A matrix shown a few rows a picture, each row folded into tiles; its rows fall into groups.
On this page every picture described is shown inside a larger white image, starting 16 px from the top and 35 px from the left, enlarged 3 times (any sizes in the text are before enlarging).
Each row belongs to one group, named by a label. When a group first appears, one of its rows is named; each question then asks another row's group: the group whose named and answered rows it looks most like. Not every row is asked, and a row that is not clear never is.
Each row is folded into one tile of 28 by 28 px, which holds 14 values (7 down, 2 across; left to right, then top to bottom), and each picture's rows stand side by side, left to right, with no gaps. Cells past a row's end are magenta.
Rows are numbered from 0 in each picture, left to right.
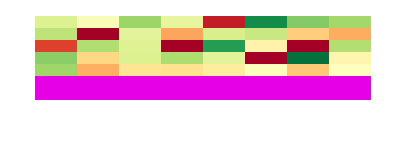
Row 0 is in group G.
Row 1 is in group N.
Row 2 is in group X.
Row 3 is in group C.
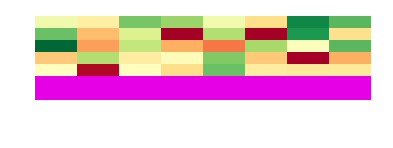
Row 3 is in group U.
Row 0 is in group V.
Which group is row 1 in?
N
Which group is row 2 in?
G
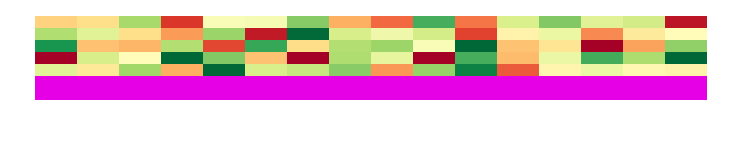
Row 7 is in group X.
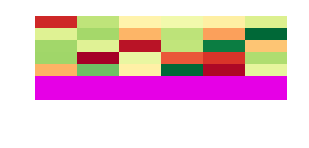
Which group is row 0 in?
X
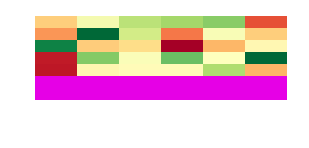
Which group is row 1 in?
N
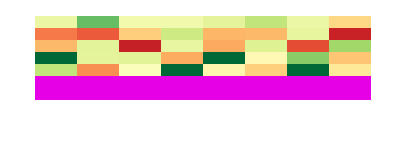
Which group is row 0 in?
C
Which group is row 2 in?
C
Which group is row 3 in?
G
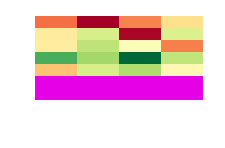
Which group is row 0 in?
X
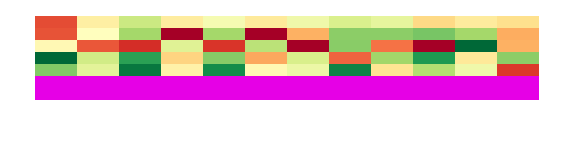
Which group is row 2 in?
G
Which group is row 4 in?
N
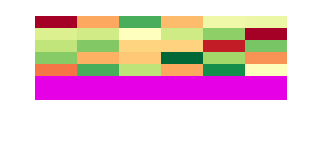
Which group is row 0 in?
X
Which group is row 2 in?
G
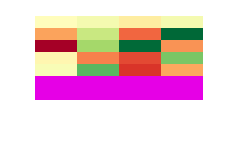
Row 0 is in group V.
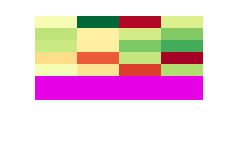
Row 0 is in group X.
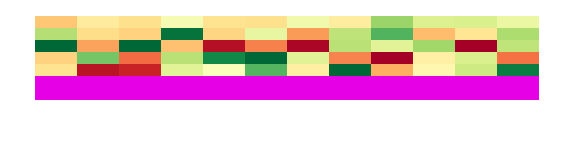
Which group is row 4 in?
U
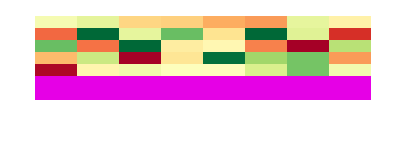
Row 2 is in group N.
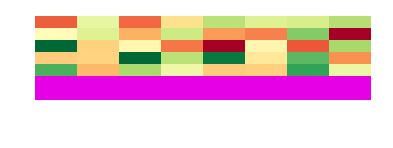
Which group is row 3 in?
G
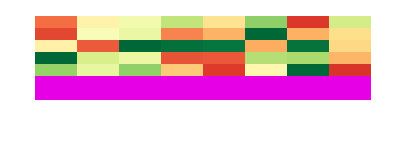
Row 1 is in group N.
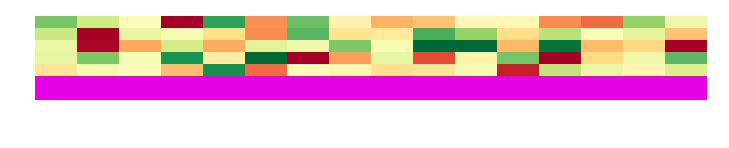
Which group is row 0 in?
N
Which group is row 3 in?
U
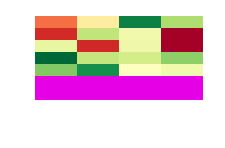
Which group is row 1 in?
N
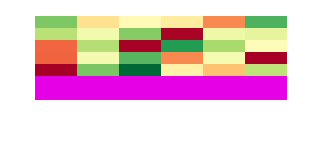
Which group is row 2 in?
X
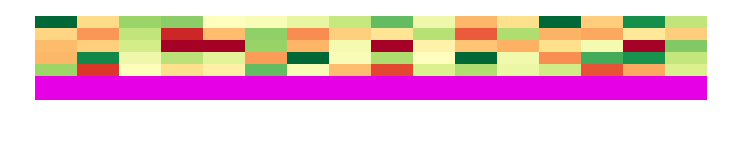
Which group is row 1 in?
N
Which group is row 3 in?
C
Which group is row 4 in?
C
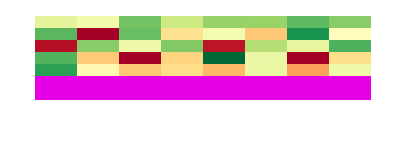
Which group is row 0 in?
G
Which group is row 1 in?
U
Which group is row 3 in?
U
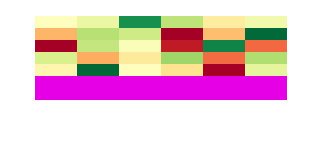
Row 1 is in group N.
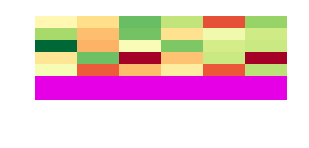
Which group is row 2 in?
X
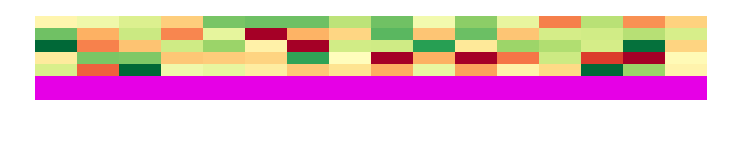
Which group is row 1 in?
G
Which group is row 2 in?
N
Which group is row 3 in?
C
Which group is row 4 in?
U
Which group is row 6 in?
X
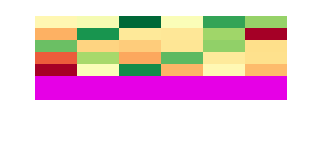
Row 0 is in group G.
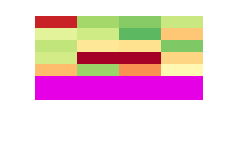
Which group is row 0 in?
X
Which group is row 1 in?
U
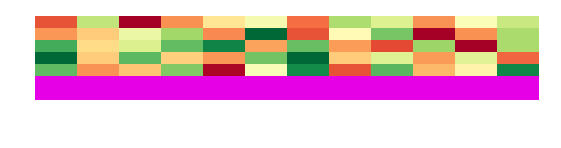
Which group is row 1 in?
X
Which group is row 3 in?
C
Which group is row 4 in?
G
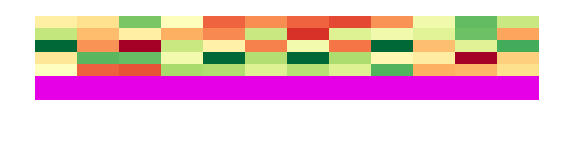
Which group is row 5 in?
U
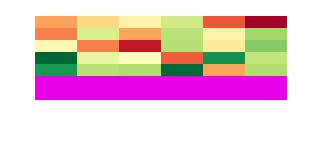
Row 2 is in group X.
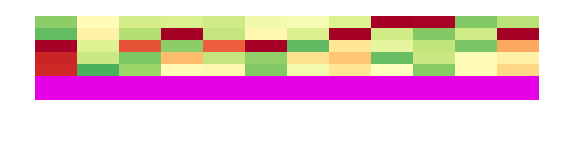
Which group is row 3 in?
N
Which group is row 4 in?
X
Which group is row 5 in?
N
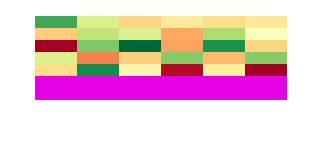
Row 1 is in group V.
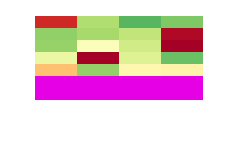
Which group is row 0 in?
X
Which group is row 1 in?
N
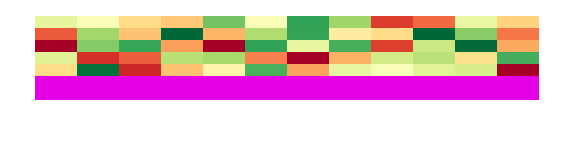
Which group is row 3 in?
U
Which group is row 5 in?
V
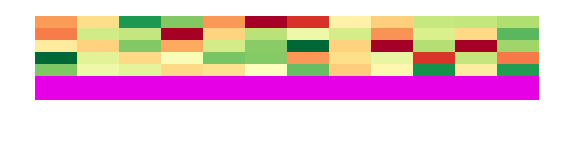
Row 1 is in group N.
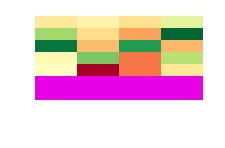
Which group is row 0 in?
V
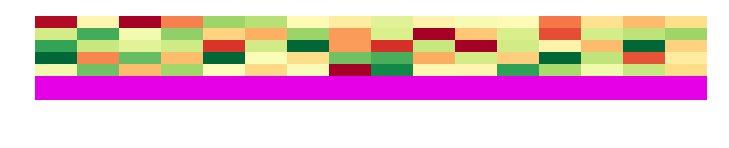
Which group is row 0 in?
X
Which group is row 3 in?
V
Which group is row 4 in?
G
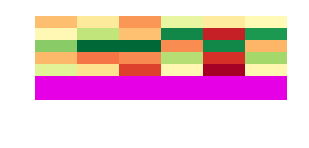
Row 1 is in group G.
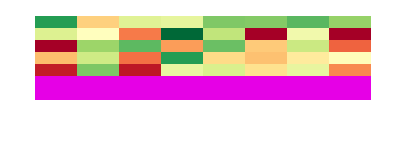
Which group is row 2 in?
N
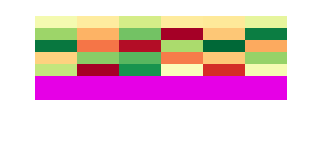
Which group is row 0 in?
V
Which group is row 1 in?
G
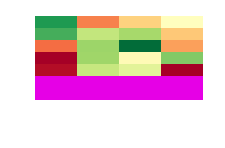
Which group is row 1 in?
V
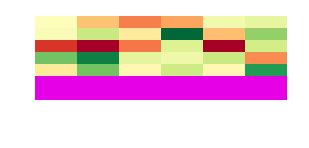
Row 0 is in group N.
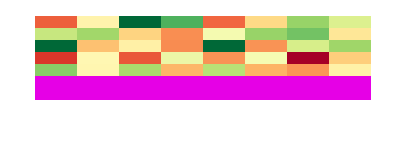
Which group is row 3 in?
U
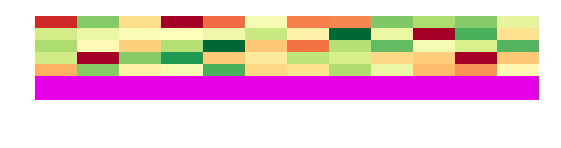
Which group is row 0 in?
X
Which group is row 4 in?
N
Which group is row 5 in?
U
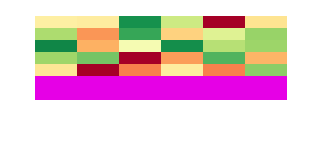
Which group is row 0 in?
V
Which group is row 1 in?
U
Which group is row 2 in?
X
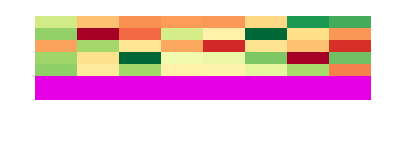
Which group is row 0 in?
G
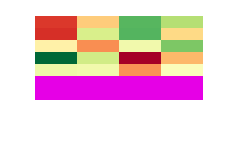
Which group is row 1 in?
U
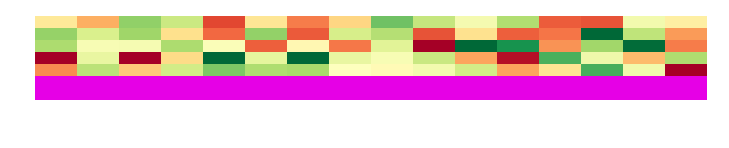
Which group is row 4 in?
N
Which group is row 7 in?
V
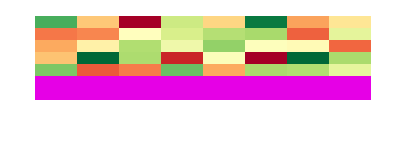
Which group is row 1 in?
X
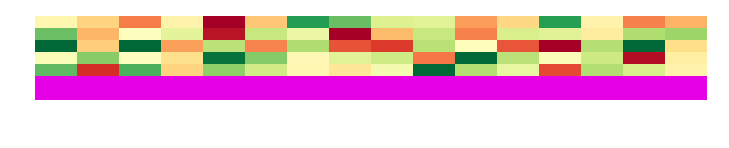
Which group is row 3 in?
N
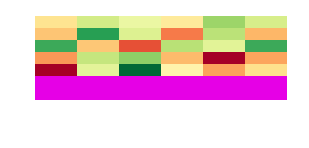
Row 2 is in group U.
